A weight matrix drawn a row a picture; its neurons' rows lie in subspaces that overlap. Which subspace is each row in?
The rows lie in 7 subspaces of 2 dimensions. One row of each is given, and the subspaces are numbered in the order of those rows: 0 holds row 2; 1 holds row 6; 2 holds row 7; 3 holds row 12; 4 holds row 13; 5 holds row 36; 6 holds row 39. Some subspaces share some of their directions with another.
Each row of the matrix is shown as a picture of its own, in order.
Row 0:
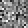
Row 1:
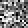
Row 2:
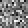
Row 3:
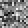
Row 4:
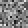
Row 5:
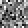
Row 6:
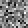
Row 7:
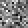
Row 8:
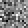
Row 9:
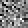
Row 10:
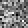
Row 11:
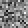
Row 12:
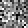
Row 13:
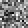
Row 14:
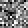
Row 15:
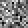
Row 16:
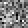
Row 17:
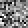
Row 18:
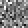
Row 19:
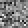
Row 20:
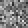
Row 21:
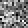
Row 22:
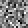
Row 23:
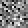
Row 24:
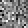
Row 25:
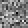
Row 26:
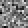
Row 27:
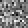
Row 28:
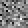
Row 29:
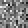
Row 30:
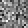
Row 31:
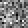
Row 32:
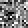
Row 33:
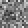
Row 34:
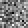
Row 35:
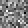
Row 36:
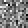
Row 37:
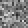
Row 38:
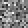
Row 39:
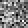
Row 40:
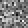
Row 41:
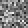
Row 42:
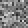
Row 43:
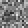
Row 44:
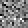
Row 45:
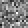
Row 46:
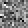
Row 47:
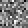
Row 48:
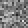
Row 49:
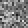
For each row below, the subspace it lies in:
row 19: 4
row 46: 2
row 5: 4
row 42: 6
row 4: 0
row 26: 6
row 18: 4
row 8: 3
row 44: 2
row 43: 4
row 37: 6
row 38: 5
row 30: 3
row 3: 6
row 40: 0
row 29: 5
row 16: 1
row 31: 1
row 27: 0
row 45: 3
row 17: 4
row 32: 0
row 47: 0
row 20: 5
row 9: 2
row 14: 0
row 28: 2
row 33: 4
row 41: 1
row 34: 6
